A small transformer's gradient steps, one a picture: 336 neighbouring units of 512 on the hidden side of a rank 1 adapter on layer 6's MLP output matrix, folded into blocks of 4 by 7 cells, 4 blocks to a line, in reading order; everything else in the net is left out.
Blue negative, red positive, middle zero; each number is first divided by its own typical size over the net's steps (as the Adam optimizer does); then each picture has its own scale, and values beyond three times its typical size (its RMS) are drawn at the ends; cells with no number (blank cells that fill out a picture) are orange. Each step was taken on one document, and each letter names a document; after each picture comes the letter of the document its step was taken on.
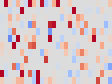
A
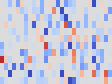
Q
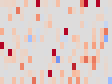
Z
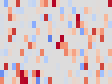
A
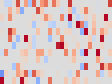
A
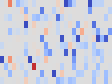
Q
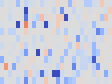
Q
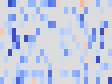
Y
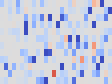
Q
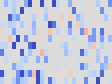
A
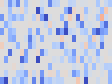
Y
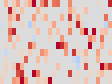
A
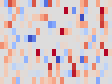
Y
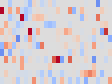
Z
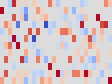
Y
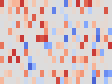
Q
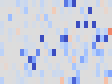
Q
